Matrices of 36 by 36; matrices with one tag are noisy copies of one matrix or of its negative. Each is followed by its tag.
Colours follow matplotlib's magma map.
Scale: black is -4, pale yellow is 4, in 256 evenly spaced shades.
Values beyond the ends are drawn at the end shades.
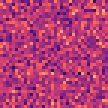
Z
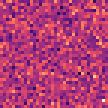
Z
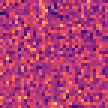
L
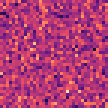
L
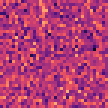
L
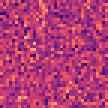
L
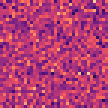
Z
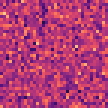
L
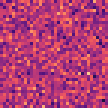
Z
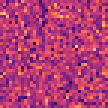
L
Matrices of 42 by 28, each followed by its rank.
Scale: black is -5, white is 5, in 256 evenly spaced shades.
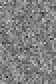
full rank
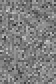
full rank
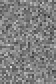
full rank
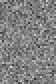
full rank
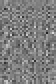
five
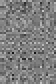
five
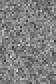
full rank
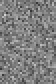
full rank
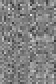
five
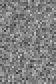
full rank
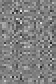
five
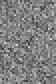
full rank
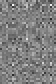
five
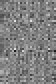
five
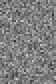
full rank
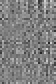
five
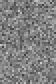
full rank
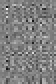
five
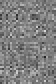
five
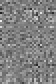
five
